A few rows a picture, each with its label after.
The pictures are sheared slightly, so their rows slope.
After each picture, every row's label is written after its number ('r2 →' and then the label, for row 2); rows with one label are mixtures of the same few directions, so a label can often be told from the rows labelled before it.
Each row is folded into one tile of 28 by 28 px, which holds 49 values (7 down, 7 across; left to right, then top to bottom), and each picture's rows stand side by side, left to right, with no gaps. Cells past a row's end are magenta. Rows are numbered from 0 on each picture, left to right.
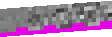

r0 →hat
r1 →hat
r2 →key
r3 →key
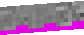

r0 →key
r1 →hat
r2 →key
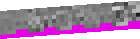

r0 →key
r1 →hat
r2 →key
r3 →hat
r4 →key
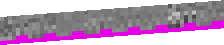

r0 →hat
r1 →key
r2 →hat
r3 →hat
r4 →hat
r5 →hat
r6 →hat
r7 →key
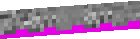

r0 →key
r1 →hat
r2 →hat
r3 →hat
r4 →key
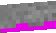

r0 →hat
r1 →hat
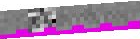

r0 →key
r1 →key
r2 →hat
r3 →hat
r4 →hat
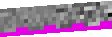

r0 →key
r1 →hat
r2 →key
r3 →key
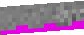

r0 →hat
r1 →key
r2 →hat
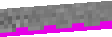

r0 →hat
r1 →hat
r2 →key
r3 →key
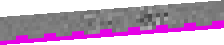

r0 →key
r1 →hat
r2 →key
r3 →key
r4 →key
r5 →hat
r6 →hat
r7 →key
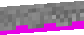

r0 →hat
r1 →key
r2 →hat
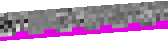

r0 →hat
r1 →key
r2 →key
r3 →hat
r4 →hat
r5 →hat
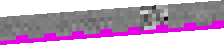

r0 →hat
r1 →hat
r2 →hat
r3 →hat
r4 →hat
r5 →key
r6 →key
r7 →hat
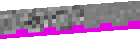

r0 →key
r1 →hat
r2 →key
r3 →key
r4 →hat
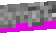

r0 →hat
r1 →key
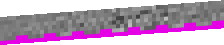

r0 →key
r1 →hat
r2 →key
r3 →hat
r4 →hat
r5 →key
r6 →key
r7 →hat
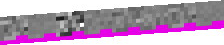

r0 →key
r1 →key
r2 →key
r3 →key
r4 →key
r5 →hat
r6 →key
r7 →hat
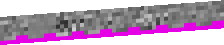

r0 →key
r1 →key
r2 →hat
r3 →key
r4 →key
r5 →hat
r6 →key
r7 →key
